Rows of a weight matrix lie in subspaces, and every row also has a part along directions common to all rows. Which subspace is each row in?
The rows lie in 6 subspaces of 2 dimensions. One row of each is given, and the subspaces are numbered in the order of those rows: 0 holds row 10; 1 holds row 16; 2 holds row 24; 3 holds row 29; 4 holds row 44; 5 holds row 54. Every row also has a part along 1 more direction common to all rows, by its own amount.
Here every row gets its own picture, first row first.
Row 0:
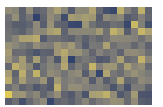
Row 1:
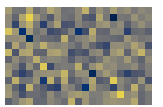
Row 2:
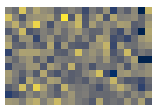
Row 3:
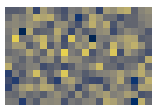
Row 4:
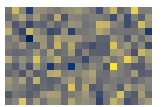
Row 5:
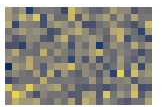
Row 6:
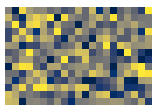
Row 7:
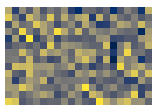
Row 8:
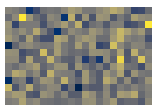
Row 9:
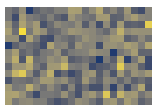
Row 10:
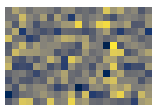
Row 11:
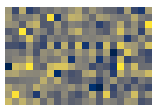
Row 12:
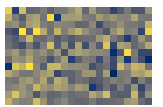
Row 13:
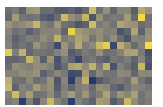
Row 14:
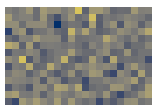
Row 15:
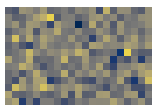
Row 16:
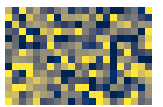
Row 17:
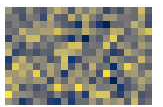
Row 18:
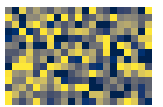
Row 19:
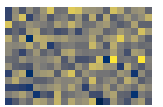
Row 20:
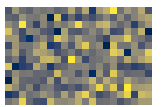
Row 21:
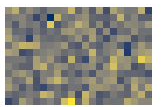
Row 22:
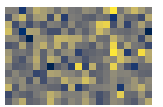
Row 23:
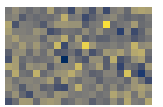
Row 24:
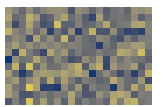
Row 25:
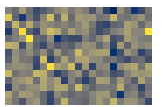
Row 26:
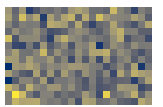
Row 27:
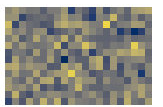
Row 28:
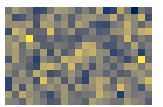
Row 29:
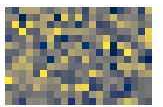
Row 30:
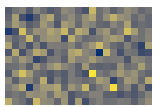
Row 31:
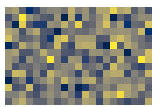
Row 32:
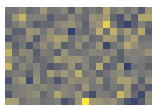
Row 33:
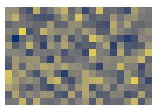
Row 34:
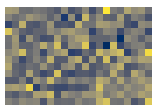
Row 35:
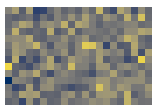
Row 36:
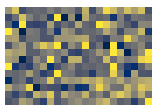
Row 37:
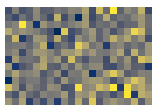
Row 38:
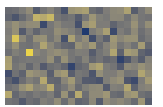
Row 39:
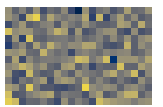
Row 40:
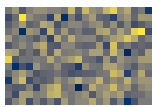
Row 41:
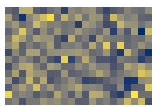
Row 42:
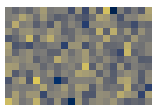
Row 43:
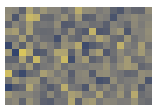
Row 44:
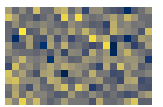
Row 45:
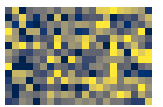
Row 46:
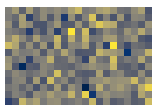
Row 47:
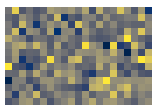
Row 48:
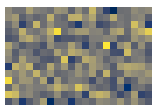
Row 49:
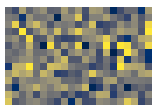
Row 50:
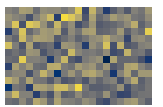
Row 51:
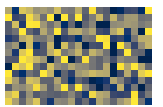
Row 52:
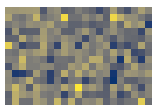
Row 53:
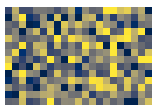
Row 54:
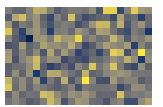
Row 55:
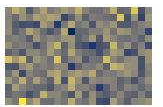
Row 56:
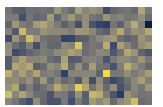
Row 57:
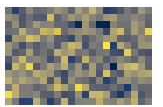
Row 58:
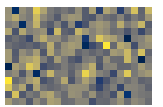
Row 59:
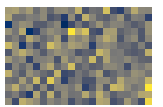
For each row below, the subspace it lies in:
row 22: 5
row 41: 4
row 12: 3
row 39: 1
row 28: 5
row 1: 2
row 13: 5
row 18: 3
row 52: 3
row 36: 1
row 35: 5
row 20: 0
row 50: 1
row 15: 4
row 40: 2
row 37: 0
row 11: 3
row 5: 3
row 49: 3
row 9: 3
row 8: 3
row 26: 3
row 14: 1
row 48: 0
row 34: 1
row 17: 0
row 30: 2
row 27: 2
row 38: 4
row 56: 0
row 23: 2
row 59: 1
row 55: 5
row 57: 0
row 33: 4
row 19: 1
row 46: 1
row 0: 0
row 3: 4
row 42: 4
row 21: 4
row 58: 5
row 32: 4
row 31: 3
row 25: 5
